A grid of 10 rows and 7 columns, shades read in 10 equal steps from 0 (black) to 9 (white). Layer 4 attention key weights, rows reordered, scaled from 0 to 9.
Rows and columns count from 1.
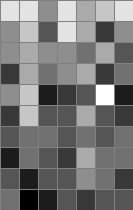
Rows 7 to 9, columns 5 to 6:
4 3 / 6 4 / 5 4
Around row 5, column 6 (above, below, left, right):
2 3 3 1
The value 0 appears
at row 10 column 2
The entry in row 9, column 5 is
5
